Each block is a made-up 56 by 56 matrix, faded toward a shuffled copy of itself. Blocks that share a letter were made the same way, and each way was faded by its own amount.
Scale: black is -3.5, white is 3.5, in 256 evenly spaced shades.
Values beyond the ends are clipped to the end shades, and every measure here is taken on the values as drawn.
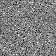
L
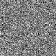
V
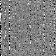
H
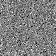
L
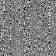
H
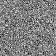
V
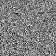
V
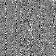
H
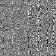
H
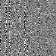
H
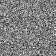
V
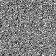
V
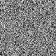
V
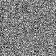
V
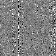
H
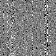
H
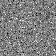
L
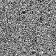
V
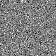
L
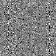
H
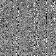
H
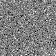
L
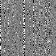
H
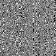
H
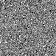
L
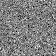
L
